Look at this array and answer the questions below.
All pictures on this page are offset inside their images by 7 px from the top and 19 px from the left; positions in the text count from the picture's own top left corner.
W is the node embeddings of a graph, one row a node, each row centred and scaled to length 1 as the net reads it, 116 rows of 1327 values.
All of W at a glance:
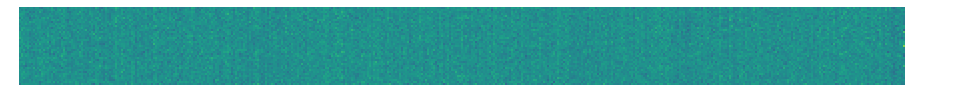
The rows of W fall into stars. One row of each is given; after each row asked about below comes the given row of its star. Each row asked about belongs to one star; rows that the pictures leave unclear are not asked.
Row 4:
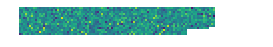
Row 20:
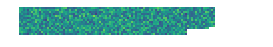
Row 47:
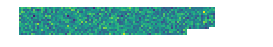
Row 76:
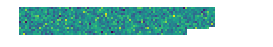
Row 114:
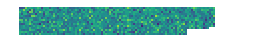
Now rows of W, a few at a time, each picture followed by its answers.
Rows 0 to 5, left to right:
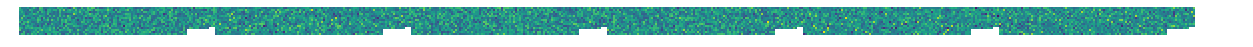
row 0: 20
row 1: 20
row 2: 114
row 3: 20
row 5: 114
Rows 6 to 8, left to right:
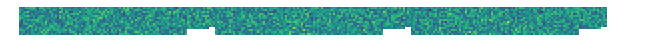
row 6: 20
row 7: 114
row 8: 4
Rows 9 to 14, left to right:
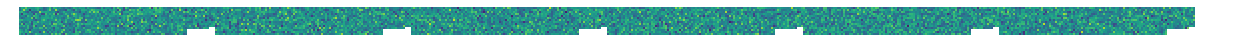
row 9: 114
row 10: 20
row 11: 4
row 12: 20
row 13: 20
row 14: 47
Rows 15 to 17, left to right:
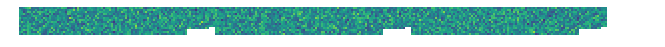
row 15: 76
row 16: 76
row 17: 20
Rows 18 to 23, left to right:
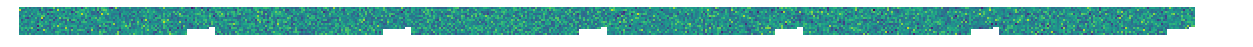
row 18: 4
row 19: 4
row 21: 114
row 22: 47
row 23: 20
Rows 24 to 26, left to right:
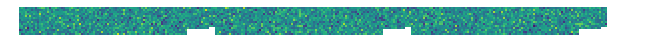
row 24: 47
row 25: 20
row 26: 114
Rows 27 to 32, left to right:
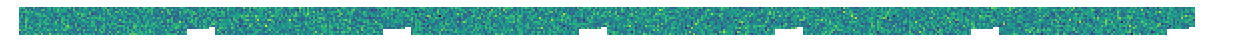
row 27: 4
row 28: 4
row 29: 76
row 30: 47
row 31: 76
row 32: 20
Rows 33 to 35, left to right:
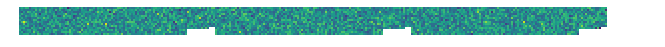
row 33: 76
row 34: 114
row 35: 76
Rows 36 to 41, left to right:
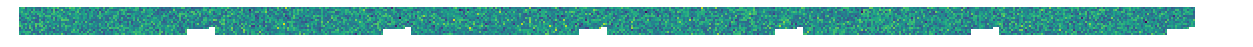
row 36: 47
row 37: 76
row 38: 4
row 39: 114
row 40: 20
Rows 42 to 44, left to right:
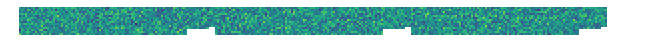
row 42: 47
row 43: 114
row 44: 20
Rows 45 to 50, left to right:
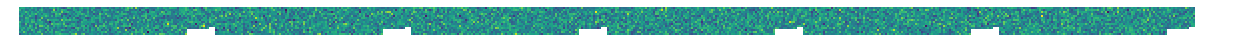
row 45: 4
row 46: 47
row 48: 47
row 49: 114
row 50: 20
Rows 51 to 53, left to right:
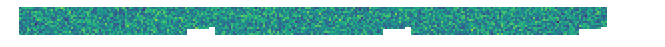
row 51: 76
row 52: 47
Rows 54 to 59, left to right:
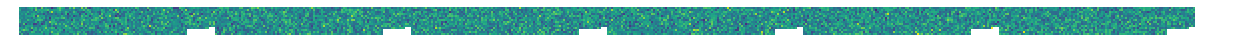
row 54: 20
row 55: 114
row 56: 4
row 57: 114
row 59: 76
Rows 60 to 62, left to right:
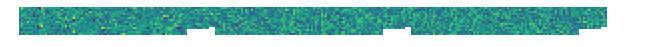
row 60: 47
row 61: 76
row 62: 4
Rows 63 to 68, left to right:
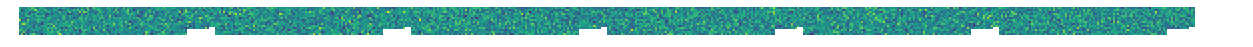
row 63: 20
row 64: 47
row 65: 4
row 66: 4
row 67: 20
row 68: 4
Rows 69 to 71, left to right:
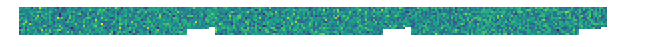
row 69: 76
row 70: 20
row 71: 114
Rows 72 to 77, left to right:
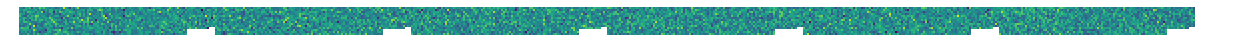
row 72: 76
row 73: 20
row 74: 114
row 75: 4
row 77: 47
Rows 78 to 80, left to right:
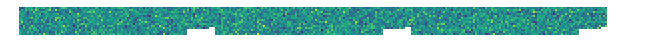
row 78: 114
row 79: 47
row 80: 20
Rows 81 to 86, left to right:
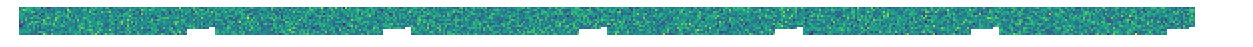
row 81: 114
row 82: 114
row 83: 4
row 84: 114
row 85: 20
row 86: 4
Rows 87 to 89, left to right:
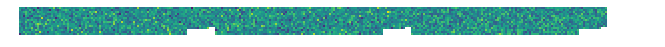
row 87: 4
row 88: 47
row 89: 76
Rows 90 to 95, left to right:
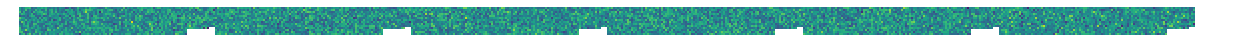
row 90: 76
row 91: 47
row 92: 47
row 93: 4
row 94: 76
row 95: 114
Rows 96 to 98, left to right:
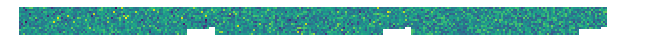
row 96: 76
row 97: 47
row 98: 114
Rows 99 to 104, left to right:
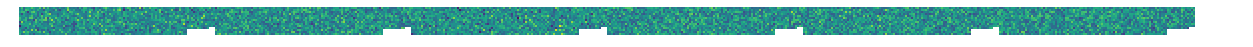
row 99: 114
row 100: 76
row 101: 4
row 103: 20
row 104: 114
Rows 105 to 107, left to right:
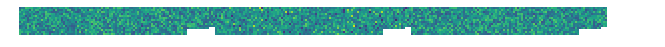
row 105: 114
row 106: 4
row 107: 20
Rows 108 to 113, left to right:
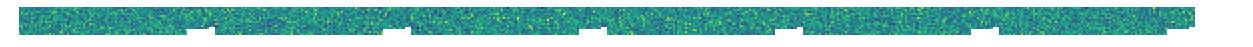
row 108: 47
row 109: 114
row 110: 76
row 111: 114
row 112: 47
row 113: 47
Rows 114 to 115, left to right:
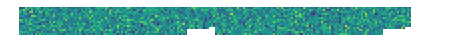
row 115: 20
